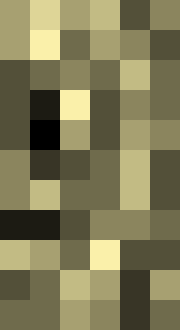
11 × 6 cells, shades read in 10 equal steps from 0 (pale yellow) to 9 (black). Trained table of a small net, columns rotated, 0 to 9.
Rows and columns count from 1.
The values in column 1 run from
2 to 8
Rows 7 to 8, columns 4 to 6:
5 2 6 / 4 4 5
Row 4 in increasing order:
0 4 5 6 6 8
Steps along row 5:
up down up down up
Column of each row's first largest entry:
5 6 1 2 2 2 6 1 5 5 5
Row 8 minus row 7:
4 6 1 -1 2 -1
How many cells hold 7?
3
